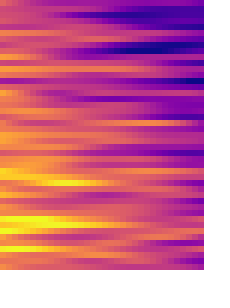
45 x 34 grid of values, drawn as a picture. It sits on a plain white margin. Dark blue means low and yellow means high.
Ninth with the lowest average: top right. Slope: up to the bottom left. Ninth with the highest average: bottom left. Mirror symmetry: none. Grain: streaks across.
